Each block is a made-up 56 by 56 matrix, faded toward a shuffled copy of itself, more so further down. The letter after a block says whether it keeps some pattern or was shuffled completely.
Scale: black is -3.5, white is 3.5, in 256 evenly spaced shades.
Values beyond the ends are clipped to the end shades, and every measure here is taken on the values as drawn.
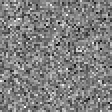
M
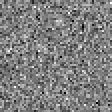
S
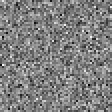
M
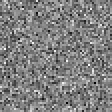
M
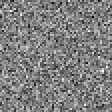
S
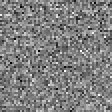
S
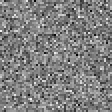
S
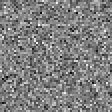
S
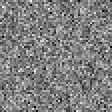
M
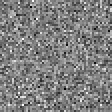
M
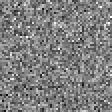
S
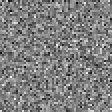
S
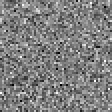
M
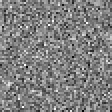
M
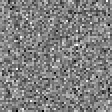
M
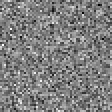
M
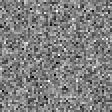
S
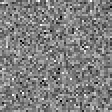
S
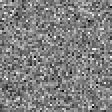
M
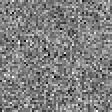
M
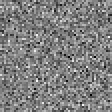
S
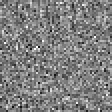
S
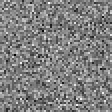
S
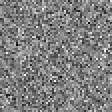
M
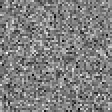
S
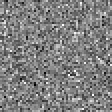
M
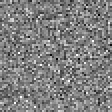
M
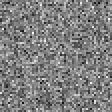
M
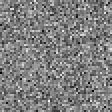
S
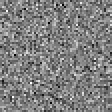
S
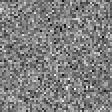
S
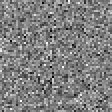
M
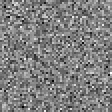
S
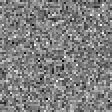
M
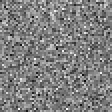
S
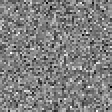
S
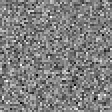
S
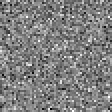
S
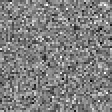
M
